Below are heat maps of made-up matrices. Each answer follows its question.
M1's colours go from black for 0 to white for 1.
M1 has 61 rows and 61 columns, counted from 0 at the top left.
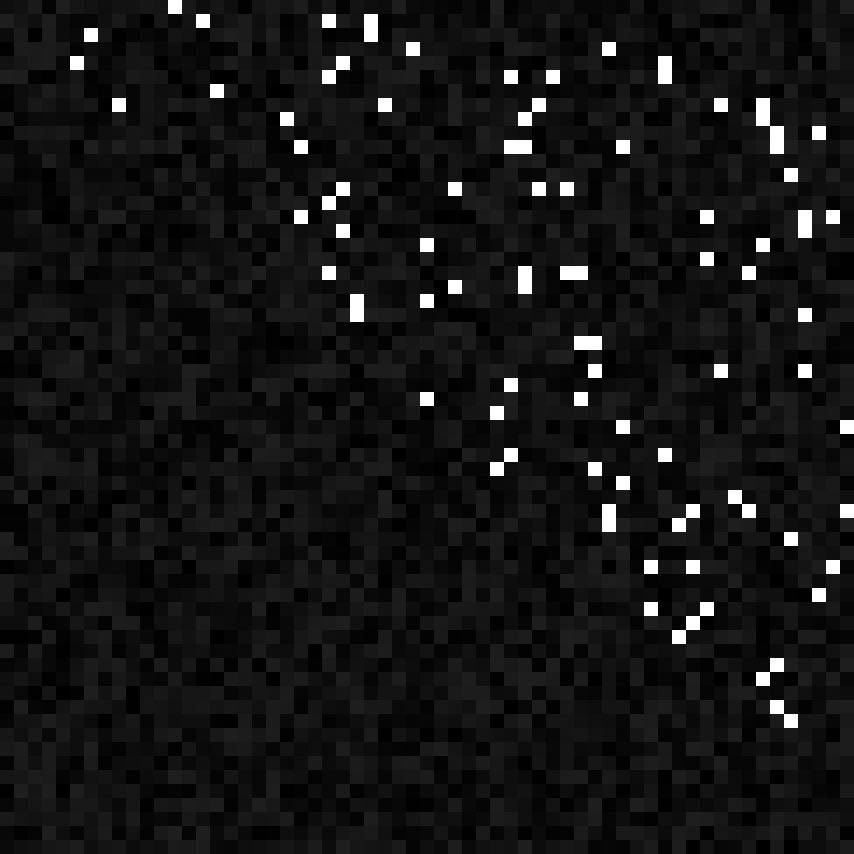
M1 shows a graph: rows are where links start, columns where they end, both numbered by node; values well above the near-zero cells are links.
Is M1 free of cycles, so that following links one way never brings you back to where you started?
yes
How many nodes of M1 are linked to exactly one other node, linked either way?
6
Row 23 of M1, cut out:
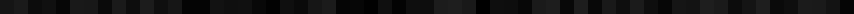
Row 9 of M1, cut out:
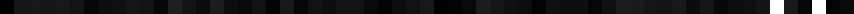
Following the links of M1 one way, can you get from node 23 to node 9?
no
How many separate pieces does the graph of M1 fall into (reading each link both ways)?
3
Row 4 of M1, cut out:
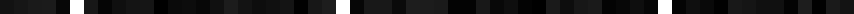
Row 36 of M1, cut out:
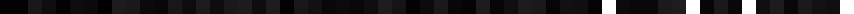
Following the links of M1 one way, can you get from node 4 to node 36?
yes
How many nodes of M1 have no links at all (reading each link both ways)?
2
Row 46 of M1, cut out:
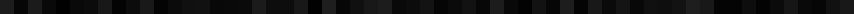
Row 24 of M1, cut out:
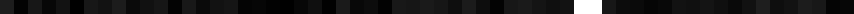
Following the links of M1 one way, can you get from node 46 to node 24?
no
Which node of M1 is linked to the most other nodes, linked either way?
node 36
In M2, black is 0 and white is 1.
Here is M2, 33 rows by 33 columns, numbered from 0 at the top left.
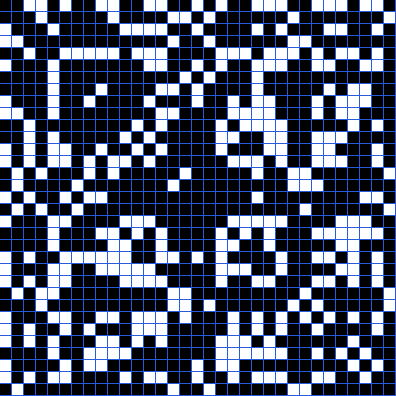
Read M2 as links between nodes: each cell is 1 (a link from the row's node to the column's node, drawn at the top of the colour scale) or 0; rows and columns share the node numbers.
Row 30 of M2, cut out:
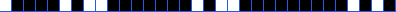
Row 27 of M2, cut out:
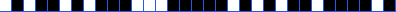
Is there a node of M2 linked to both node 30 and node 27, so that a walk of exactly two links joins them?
yes
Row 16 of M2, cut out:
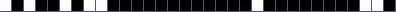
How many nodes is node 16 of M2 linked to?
8
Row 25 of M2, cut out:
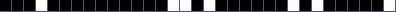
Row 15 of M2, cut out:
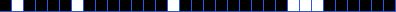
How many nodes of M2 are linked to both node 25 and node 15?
3
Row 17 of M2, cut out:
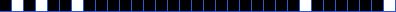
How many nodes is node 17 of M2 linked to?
5
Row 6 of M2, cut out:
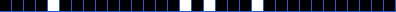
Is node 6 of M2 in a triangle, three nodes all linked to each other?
no
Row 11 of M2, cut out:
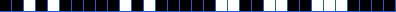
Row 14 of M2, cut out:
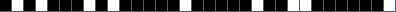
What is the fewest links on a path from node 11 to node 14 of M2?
3
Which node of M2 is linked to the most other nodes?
node 4
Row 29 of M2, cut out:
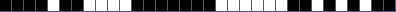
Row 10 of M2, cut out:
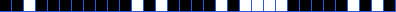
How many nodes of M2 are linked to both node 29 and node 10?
5
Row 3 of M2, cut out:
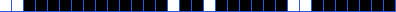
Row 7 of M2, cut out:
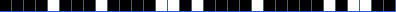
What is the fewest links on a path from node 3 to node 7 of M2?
2
